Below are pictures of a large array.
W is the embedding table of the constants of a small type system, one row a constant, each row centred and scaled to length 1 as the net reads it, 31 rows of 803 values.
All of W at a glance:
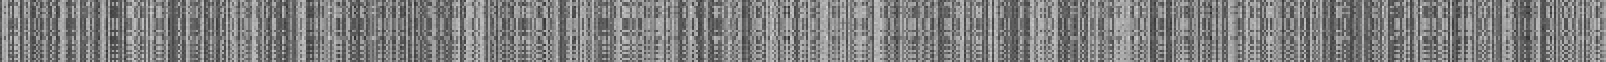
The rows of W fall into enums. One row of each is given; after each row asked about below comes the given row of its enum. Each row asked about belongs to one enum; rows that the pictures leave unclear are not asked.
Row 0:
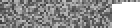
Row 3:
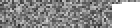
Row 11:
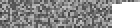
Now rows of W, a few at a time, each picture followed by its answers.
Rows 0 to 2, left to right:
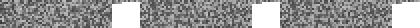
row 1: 11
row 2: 11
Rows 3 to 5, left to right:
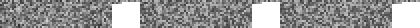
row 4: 0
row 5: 0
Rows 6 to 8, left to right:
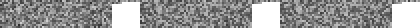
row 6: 3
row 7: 0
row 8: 0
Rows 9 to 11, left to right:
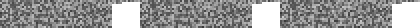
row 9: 11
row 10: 11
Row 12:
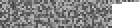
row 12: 11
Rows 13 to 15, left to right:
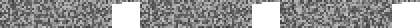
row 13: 11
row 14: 11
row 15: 0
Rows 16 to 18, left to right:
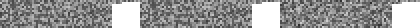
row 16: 11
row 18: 3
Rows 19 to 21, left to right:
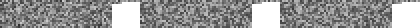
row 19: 3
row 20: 0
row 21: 0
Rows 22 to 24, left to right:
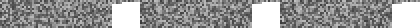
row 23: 0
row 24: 0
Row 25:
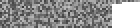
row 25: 11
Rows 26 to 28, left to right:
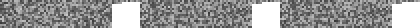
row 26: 0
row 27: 11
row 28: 11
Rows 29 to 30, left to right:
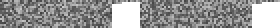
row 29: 0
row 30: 11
